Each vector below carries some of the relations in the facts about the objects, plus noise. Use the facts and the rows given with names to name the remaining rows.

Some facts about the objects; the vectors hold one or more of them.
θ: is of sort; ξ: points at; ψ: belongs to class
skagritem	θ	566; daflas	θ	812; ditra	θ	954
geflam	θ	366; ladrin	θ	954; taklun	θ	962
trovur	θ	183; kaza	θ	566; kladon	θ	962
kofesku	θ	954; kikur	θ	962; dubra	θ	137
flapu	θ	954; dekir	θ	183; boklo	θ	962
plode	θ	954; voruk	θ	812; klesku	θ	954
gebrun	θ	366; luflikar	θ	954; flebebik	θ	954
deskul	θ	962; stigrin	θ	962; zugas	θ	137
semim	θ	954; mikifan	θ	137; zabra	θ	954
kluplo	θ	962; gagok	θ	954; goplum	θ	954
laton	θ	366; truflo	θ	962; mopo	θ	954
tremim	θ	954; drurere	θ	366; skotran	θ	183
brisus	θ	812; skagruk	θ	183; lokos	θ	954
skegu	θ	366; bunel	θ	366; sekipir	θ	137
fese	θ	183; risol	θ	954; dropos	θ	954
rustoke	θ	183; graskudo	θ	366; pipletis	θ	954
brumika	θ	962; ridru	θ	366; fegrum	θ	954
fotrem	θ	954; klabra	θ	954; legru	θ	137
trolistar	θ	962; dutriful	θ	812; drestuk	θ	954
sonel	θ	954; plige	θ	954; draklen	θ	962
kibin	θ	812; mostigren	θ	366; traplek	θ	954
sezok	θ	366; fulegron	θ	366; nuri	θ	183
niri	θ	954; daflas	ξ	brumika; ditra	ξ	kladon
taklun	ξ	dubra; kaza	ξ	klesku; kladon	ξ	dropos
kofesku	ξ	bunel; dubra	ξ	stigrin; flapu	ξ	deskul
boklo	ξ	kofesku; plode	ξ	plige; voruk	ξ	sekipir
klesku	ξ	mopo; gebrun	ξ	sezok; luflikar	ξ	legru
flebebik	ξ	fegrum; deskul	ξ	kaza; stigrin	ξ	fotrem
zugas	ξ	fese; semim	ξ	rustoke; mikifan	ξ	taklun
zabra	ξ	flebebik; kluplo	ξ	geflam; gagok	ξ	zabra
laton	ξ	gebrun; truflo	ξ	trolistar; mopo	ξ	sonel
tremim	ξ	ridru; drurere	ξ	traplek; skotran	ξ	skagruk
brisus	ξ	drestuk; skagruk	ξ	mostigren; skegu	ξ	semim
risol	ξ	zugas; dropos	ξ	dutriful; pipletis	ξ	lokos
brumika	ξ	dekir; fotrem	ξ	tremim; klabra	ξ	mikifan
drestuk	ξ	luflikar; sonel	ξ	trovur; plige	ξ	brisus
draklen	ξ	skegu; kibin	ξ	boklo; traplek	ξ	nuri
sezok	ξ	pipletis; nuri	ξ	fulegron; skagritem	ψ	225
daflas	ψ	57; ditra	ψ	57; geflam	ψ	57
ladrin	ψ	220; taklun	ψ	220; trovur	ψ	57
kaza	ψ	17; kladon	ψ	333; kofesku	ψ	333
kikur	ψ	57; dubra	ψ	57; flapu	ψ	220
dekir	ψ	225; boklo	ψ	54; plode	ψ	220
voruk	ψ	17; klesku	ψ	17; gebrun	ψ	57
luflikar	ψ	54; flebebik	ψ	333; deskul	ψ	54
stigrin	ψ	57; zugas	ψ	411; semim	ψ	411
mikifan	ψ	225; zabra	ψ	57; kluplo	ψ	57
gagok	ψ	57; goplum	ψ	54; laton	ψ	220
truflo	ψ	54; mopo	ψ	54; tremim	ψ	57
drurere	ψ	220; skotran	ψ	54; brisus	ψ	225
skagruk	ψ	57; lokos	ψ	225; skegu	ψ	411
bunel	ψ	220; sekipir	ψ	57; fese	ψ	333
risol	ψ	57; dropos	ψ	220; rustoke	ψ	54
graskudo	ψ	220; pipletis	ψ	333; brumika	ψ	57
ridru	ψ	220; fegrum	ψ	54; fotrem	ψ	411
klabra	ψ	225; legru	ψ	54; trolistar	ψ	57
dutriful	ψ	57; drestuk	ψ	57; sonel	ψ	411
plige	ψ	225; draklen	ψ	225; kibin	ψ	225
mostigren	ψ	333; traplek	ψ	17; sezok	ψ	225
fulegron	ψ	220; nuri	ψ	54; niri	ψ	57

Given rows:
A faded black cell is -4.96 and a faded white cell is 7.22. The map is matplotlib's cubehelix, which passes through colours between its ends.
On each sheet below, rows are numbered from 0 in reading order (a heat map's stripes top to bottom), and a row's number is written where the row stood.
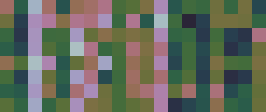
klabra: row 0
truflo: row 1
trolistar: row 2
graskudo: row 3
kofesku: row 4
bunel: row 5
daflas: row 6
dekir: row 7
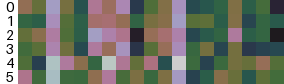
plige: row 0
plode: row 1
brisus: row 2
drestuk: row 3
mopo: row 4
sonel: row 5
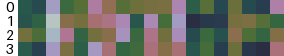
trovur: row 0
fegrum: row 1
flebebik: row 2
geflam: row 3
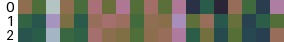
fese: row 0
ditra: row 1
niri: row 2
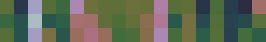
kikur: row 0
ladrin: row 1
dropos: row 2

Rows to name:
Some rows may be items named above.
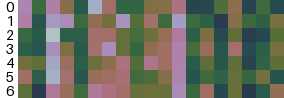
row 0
skegu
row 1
kladon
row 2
ladrin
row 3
daflas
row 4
traplek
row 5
klabra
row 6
skagruk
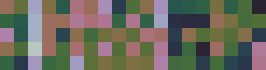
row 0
plige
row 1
rustoke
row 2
fotrem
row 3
fese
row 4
trolistar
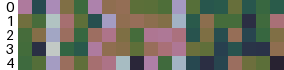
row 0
draklen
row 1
kaza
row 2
voruk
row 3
sekipir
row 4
luflikar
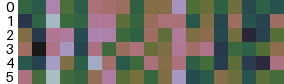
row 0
plode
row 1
dutriful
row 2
gebrun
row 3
stigrin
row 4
geflam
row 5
sonel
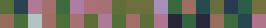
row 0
skagruk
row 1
fese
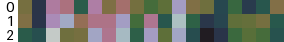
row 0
brumika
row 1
boklo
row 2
legru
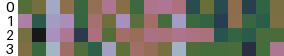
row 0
voruk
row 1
kladon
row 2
dubra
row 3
klesku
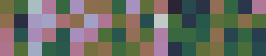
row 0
mostigren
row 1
deskul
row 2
sezok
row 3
semim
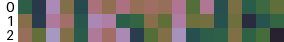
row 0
tremim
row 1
laton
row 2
plige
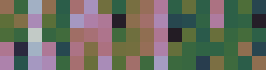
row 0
kibin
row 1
brisus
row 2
skagritem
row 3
mikifan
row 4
kladon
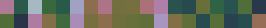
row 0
zugas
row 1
kluplo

